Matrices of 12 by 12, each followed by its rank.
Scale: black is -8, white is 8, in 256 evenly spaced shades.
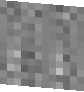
two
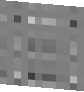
one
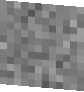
full rank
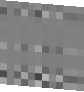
one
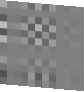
one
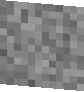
full rank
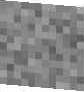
full rank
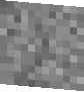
full rank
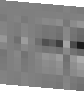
one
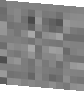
two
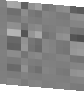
one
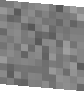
full rank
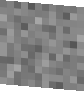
full rank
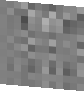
two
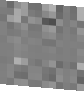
two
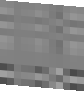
one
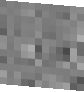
two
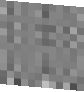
two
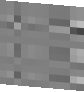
one
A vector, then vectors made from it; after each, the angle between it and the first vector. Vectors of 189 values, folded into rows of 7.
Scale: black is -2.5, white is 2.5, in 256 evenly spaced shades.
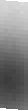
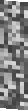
orthogonal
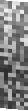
partly aligned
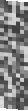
orthogonal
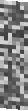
orthogonal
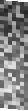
partly opposed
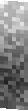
nearly parallel
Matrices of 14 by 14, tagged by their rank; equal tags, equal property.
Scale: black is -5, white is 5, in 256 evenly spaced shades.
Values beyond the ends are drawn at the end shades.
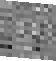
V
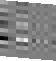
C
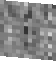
V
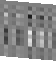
C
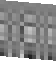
C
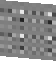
C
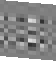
C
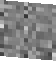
V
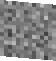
V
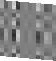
C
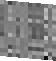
V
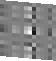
C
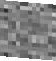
V
